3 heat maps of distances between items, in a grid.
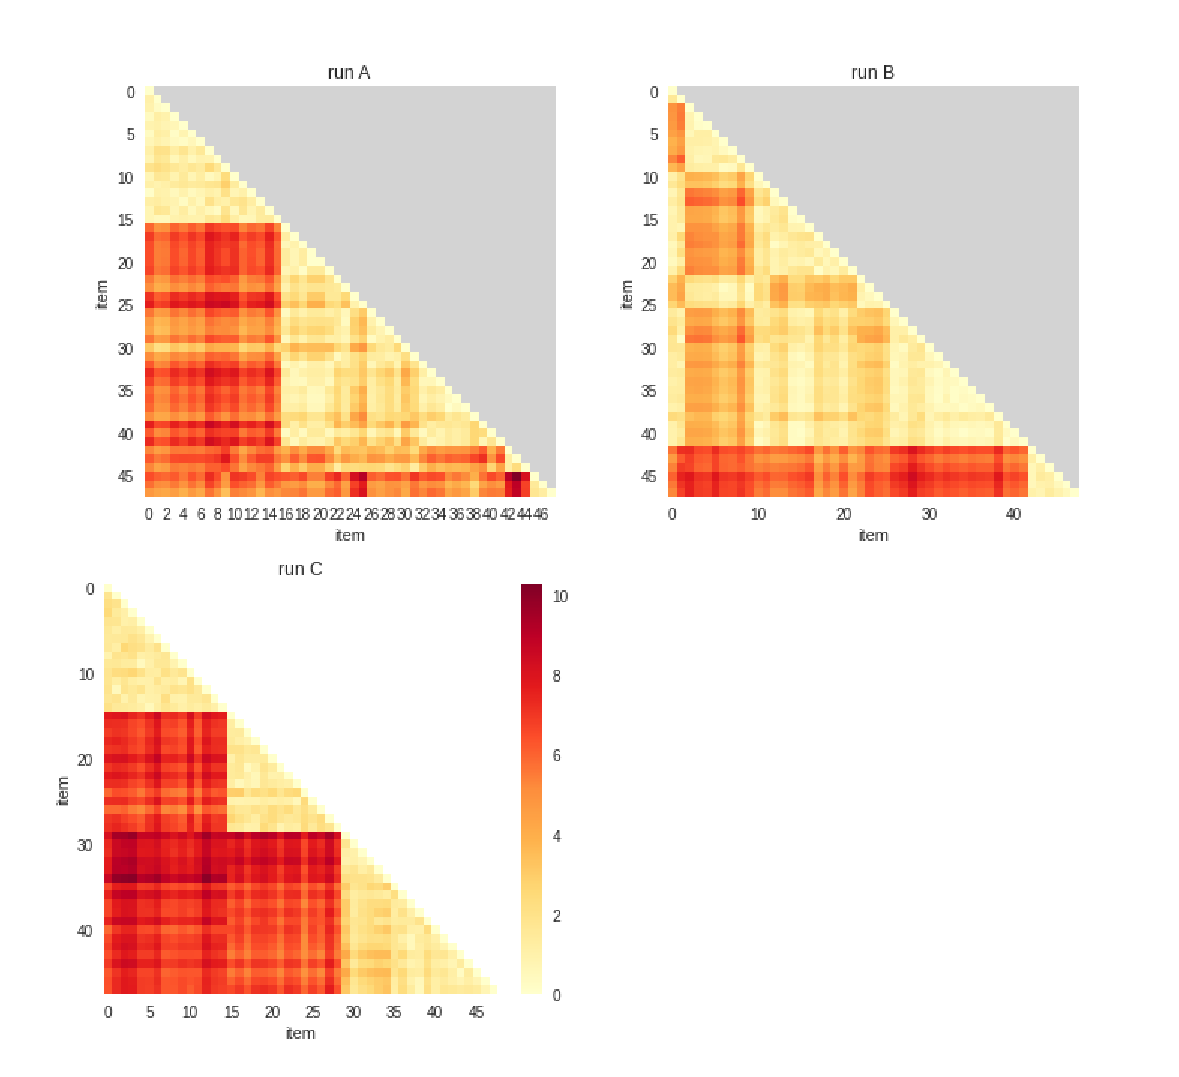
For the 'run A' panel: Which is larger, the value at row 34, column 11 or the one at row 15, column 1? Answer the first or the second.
the first
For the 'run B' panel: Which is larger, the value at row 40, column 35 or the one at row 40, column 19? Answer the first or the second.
the second
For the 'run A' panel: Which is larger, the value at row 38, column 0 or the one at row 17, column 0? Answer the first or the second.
the second
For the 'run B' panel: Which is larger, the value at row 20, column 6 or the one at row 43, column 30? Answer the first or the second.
the second
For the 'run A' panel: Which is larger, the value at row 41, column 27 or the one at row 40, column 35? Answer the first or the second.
the first
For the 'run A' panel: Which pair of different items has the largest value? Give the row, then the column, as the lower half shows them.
45, 43
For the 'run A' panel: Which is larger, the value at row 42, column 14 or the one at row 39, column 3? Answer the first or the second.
the second
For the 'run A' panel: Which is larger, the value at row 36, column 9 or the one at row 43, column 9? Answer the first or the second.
the second
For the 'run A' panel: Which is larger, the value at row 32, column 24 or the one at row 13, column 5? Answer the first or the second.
the first
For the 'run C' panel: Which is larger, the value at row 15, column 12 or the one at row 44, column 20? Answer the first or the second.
the first
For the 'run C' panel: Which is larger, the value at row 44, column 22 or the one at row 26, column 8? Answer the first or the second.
the first
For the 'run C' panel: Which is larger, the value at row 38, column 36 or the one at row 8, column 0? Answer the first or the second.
the first
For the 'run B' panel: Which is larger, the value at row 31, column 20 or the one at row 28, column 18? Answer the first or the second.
the second
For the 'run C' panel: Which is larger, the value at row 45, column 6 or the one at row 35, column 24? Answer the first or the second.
the first
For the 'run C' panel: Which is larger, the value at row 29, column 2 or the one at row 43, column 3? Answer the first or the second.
the first
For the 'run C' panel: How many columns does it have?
48
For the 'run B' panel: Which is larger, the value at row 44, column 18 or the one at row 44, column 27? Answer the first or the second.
the second
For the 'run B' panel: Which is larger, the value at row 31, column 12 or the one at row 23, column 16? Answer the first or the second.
the second
